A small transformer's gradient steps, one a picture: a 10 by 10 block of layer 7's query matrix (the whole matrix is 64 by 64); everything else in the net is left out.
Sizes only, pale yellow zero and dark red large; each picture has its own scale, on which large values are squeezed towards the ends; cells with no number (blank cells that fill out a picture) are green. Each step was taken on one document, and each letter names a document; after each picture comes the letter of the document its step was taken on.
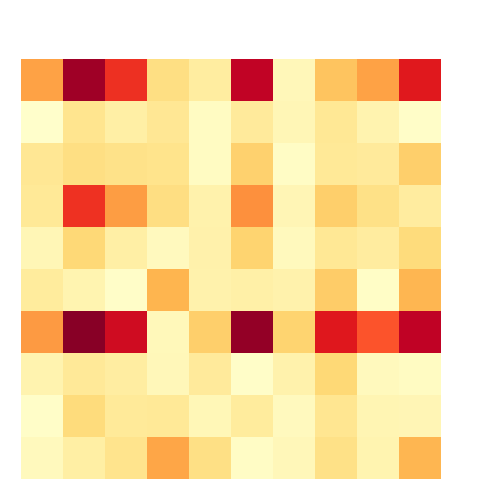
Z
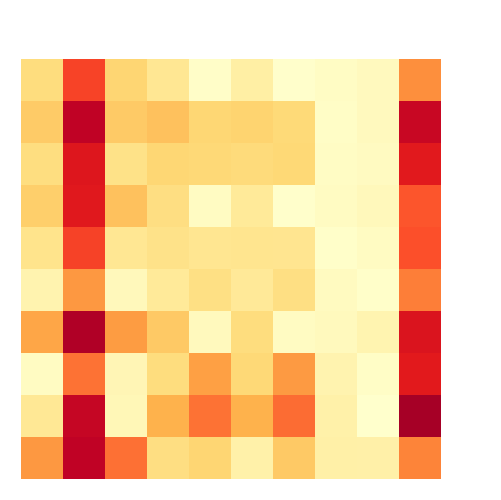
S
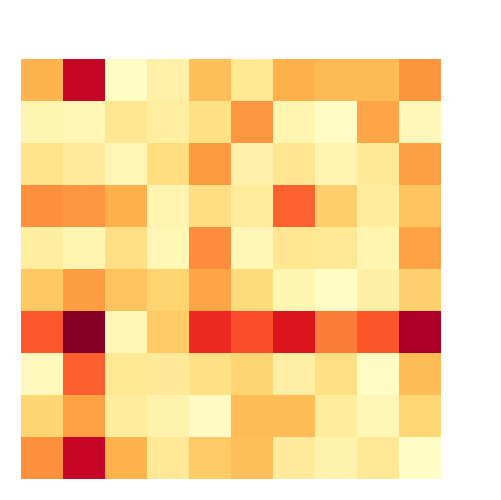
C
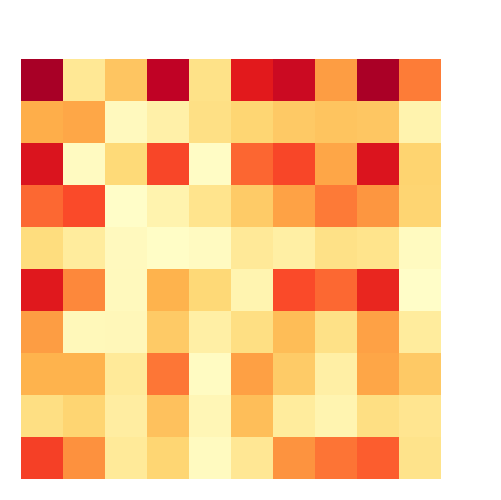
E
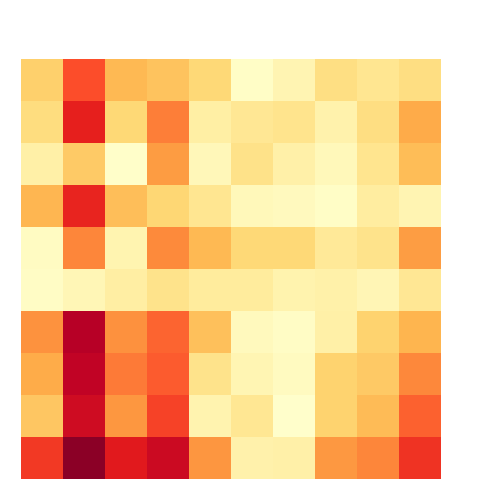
S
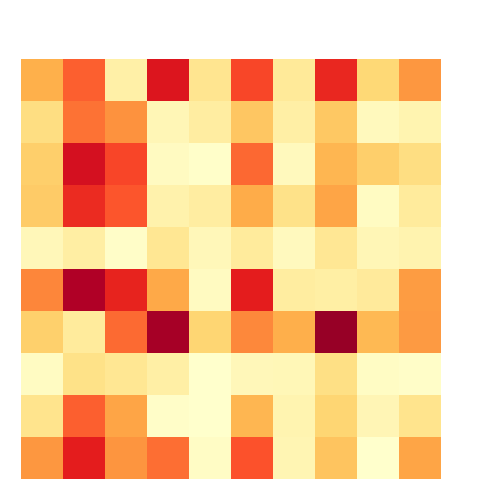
Z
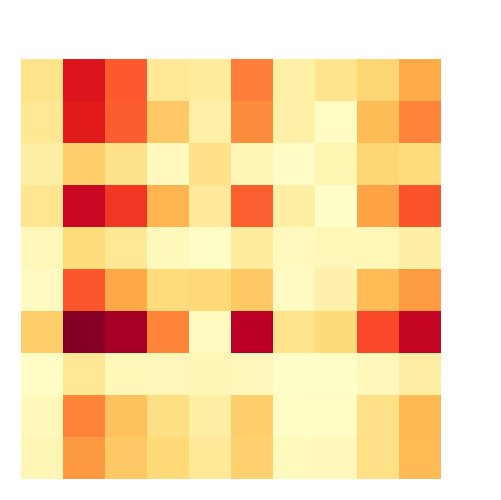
Z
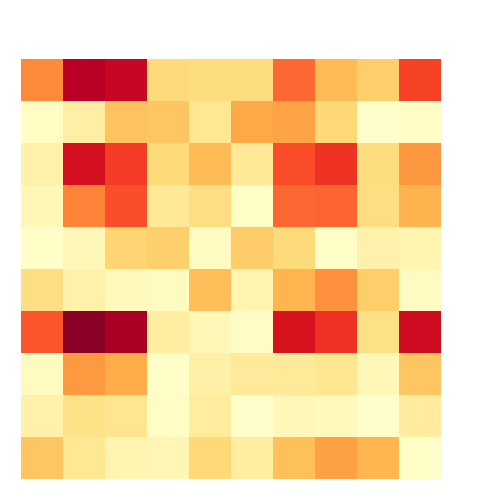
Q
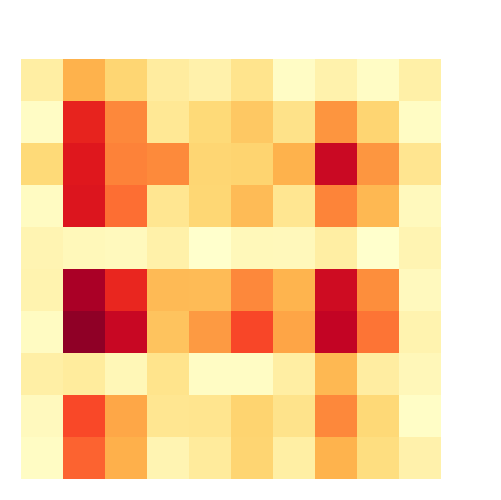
Z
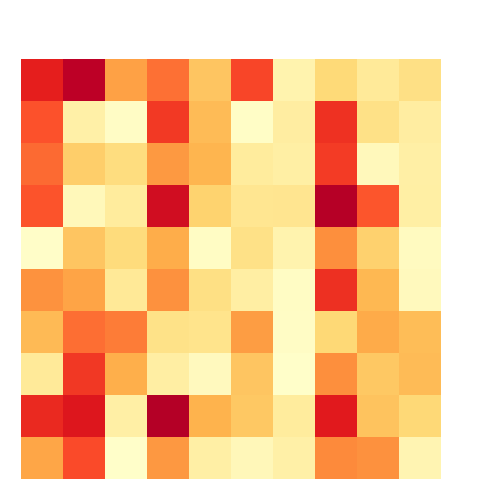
C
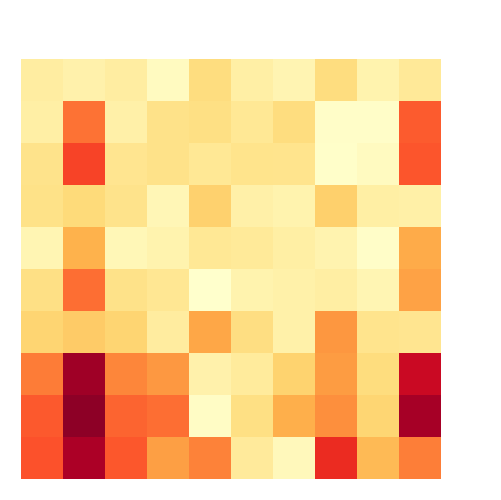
S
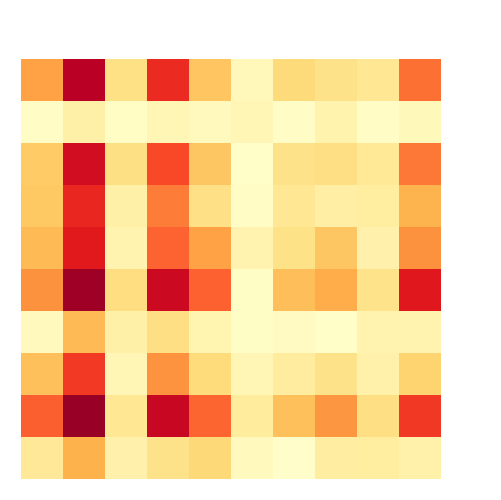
S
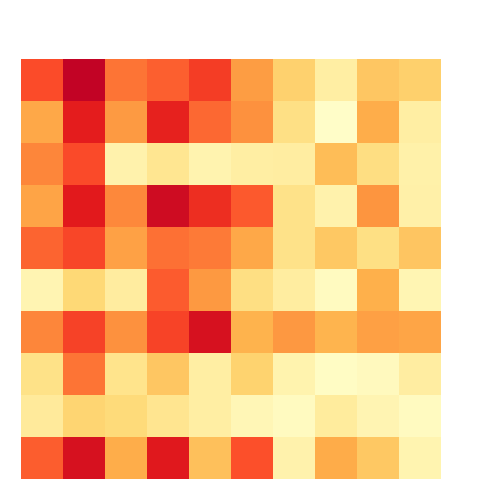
C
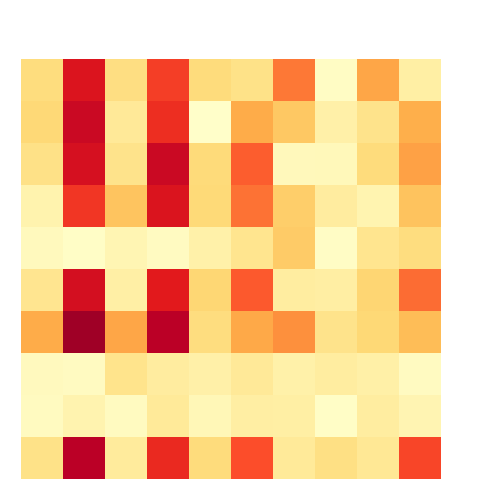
Q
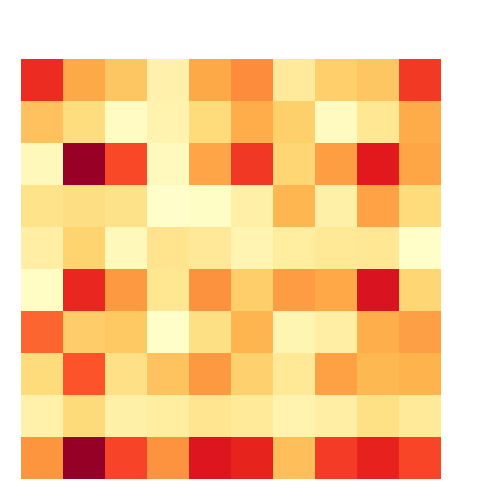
E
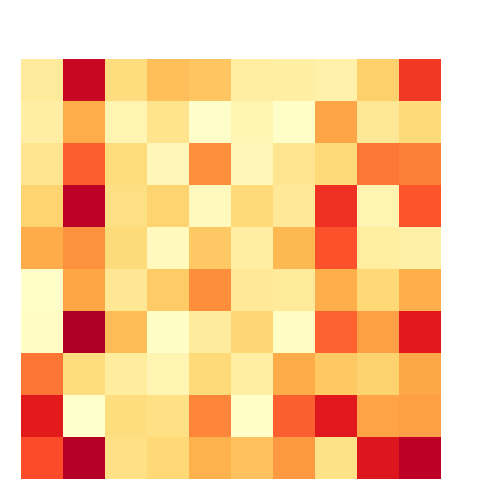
S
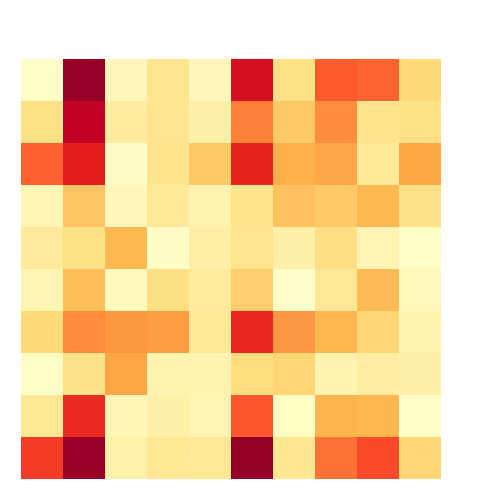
E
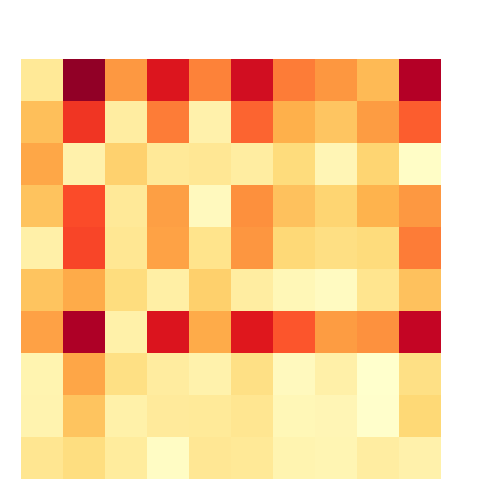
Q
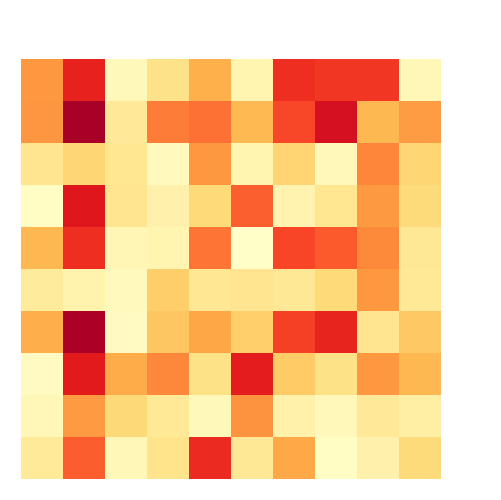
E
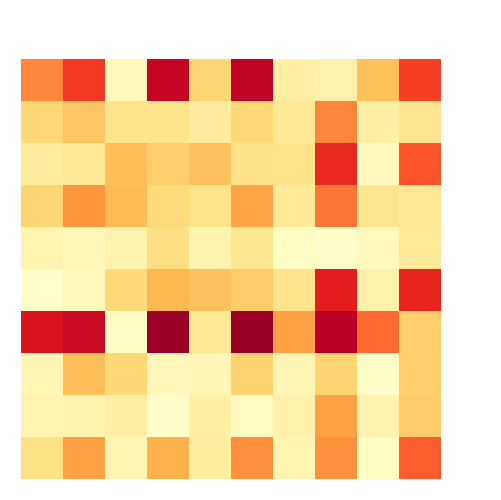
Z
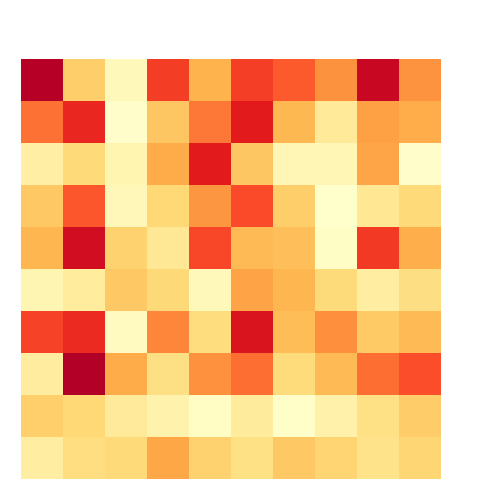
E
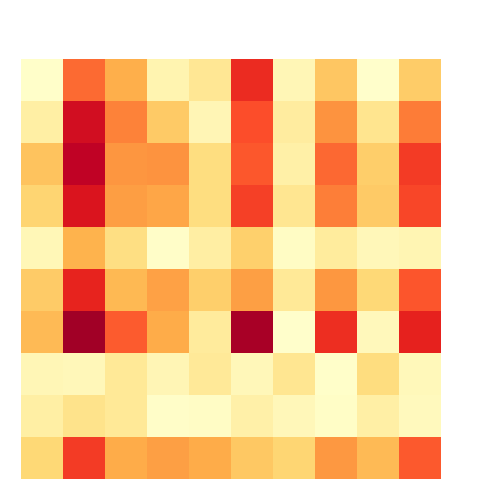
Q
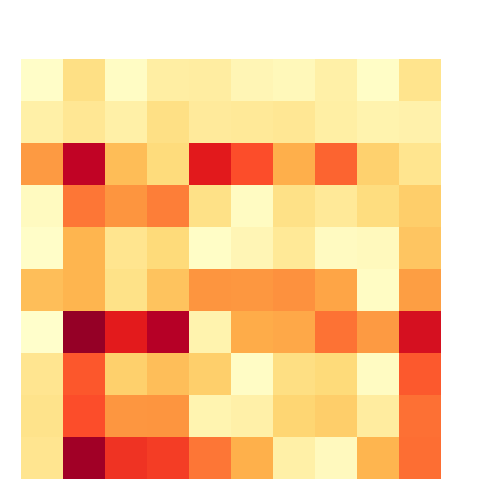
S
